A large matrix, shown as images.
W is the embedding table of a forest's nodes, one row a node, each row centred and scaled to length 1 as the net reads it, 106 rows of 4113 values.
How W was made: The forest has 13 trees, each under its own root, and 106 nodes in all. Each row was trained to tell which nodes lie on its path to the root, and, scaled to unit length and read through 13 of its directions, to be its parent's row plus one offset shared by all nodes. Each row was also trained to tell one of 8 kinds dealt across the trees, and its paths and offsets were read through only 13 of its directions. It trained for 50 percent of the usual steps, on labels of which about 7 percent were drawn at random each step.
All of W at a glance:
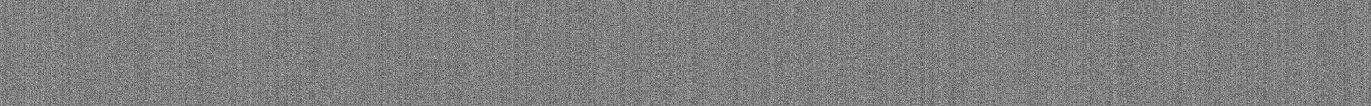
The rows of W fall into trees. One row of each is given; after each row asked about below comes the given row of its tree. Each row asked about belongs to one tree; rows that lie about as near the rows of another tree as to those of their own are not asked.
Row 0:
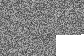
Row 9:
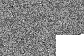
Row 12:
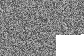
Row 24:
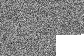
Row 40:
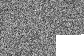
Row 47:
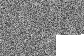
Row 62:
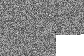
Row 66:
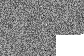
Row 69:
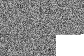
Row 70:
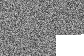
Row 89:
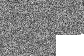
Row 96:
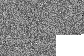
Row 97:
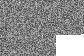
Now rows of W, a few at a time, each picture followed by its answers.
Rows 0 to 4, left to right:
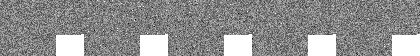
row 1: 97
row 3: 9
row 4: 96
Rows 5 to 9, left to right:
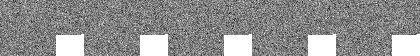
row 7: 96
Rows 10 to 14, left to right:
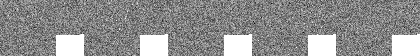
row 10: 9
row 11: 89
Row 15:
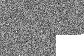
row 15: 24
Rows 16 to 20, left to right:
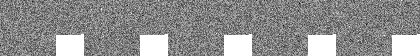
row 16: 70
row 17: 96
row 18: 66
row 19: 62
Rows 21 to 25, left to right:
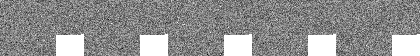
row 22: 96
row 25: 47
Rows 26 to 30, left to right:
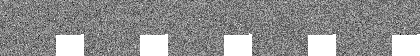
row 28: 89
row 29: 66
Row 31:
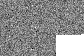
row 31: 24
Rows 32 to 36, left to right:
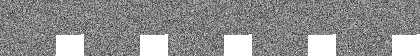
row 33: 62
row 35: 24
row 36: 9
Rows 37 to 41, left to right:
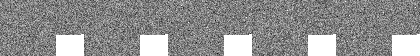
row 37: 62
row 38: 0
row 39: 97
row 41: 96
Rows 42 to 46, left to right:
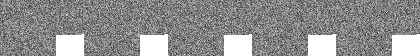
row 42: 24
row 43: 47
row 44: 89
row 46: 9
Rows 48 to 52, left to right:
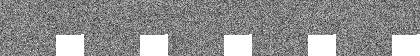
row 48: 89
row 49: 12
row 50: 24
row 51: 69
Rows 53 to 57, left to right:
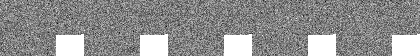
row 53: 97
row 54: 96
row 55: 0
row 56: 24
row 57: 97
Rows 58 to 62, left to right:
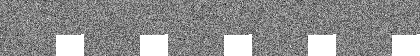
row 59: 66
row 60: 62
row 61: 97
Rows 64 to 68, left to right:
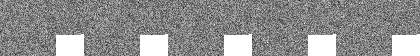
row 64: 89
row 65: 9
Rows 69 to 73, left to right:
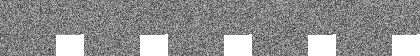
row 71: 40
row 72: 9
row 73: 66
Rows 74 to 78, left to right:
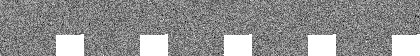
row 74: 9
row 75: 96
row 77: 89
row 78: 89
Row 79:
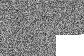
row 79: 40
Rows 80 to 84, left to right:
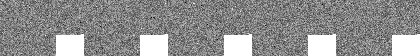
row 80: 97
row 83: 96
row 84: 0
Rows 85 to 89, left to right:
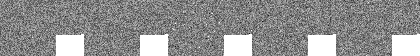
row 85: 24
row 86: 12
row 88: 9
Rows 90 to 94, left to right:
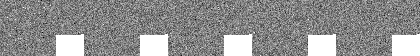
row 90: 97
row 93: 47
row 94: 96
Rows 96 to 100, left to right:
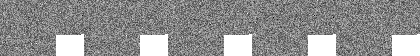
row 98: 97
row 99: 89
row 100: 70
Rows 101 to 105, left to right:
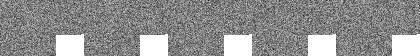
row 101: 24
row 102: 89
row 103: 97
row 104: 24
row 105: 9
